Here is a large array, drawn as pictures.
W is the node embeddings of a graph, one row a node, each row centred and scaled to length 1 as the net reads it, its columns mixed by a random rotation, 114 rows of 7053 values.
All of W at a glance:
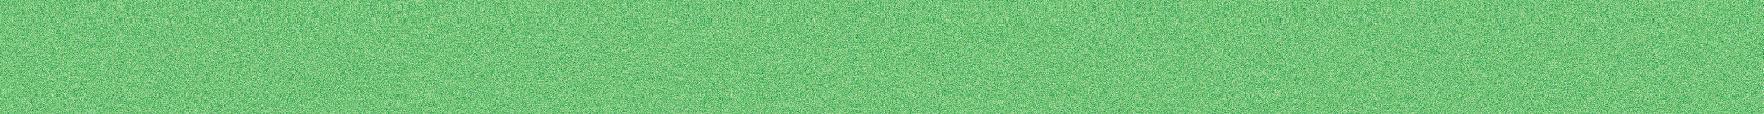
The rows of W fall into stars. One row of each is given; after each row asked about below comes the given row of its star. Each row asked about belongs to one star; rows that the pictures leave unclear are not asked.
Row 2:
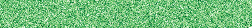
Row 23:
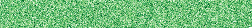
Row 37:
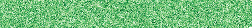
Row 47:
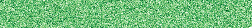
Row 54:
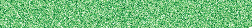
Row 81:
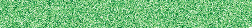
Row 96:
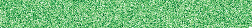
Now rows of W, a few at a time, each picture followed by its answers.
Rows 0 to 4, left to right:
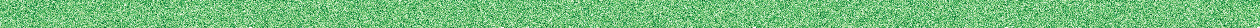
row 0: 96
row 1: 47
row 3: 2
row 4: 47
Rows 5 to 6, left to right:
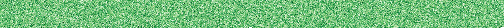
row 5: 37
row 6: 2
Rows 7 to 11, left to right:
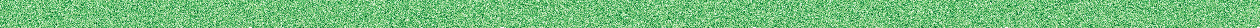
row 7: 37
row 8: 2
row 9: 37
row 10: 37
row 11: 96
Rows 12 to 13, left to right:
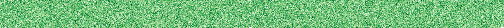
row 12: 81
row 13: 96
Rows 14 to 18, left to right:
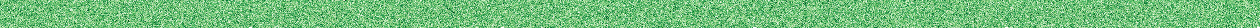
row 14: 37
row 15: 2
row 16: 37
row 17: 81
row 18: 54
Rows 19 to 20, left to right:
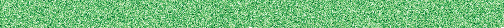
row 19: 54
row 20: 54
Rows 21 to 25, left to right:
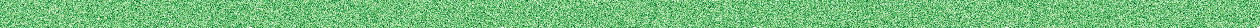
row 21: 54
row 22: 54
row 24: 47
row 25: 47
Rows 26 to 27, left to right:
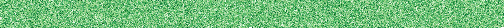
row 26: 96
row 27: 23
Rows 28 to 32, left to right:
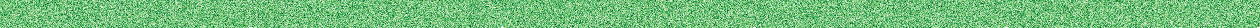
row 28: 81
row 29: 47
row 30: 96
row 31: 96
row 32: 47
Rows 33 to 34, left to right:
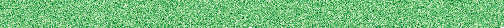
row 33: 96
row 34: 2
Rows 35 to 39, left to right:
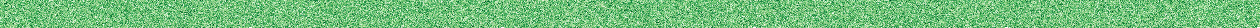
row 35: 37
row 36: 23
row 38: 2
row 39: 96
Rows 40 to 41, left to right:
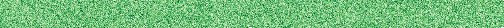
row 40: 2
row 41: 96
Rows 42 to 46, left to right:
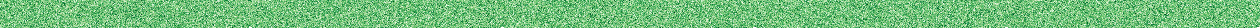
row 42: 37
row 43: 23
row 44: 54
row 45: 54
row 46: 23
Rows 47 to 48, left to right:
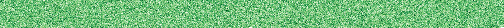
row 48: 81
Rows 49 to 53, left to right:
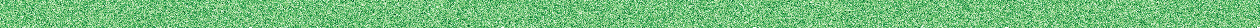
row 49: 2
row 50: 2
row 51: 2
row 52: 47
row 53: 81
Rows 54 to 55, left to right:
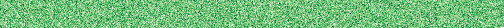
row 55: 54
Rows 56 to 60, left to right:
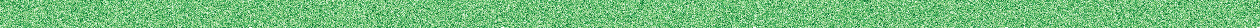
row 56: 81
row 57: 2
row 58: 54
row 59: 47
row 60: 37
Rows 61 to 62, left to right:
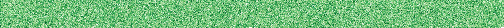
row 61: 54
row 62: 81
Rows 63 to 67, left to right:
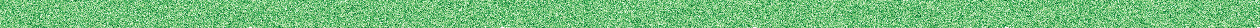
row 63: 96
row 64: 23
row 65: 81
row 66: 47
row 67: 81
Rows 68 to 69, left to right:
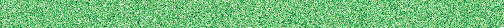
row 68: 54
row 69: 54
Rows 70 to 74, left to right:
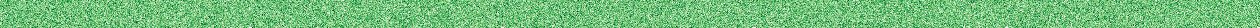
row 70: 96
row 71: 2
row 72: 96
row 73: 96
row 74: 47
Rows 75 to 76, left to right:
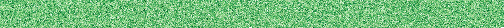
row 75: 47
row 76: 23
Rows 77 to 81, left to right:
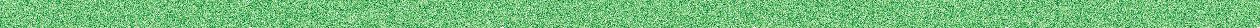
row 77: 54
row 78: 96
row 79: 96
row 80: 37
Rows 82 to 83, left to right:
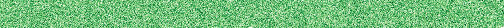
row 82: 47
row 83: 37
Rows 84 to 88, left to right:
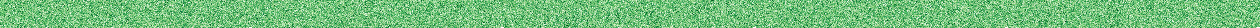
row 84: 81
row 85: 23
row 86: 2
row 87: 54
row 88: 47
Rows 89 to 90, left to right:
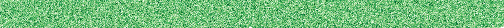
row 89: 81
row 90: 96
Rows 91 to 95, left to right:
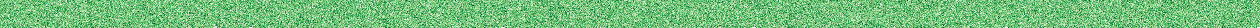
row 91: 47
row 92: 81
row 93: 47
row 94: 96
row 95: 96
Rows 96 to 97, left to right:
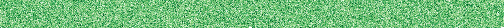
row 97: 54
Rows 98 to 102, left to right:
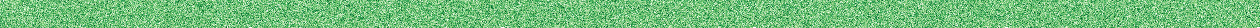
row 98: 23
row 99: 23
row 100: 47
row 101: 54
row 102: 47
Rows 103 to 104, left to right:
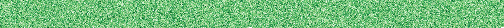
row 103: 54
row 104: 37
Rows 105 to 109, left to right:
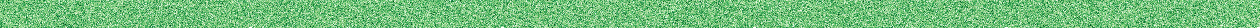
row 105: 2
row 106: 37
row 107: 54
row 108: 23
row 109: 96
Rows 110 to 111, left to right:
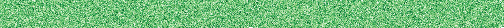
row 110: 37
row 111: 81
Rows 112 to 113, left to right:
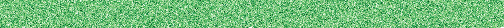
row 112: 2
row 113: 96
